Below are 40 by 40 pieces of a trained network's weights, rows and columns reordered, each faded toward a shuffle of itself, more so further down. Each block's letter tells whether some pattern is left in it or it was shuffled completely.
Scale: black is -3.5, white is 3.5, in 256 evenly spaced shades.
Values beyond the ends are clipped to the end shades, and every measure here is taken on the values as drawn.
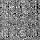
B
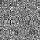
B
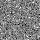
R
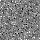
R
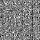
B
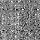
B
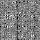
B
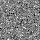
R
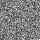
R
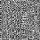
B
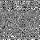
B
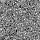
R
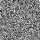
R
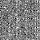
B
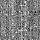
B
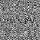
B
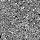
R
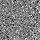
R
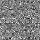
B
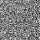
B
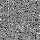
R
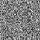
B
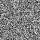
R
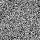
R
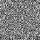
B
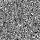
R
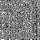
B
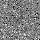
R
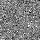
R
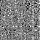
B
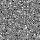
R
